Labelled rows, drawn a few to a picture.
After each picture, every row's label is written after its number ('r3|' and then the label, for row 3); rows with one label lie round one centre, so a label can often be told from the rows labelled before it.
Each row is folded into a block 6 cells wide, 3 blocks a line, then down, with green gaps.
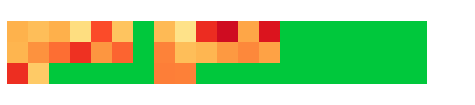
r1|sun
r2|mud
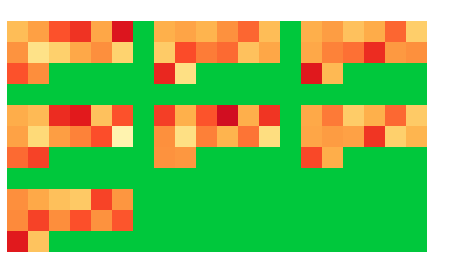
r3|mud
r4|sun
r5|sun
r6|mud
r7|mud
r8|sun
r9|sun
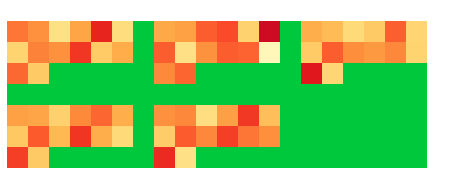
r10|sun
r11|mud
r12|sun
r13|sun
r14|sun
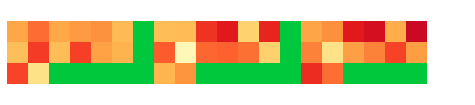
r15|sun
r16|mud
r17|mud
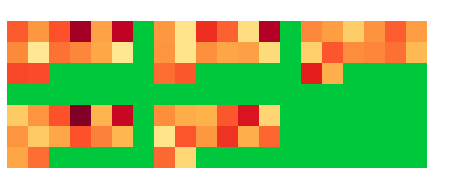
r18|mud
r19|mud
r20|sun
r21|mud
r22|sun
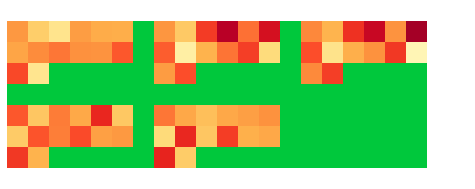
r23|sun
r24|mud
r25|mud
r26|sun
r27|sun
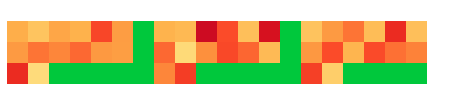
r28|sun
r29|mud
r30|sun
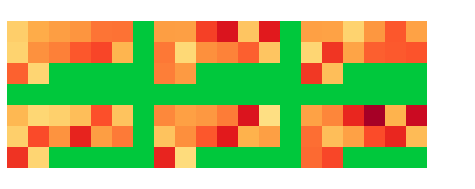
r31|sun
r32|mud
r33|sun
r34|sun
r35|sun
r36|mud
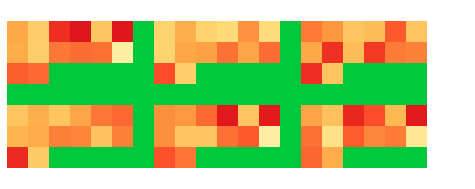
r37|mud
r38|sun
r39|sun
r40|sun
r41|mud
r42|mud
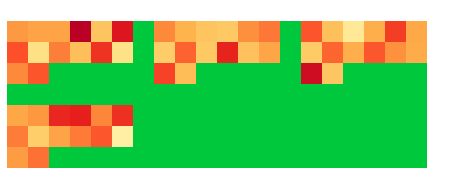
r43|mud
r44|sun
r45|sun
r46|mud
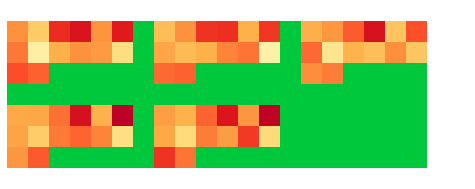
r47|mud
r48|mud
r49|mud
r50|mud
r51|mud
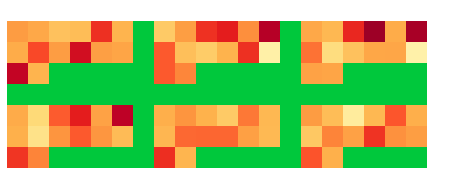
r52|sun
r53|mud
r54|mud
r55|mud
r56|sun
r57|sun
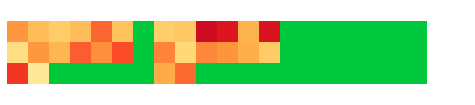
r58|sun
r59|mud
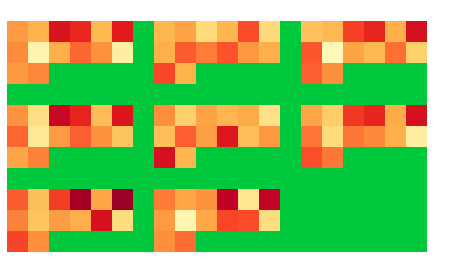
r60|mud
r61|sun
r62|mud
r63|mud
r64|sun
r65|mud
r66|mud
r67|mud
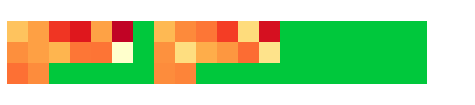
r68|mud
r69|mud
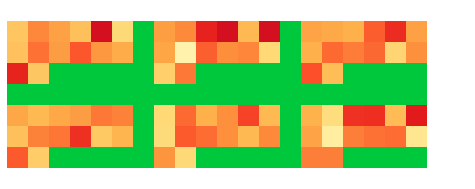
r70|sun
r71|mud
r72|sun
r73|sun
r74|sun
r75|mud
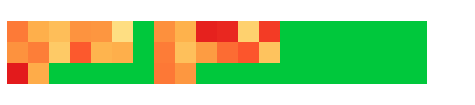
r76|sun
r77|mud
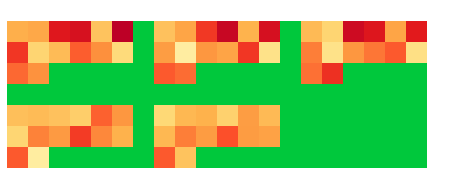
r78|mud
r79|mud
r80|mud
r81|sun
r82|sun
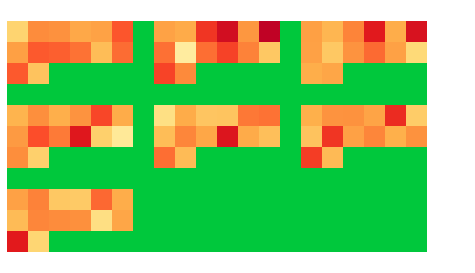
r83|sun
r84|mud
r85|mud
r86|sun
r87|sun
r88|sun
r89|sun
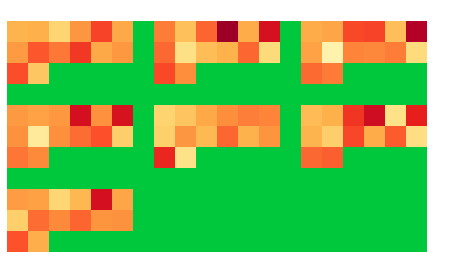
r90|sun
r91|mud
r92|mud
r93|mud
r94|sun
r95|mud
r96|sun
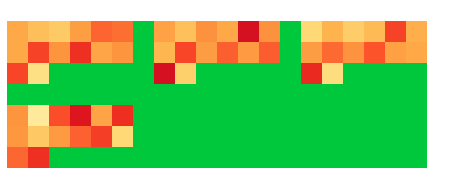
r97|sun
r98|sun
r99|sun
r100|mud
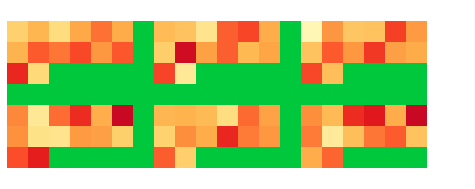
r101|sun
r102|sun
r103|sun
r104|mud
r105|sun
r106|mud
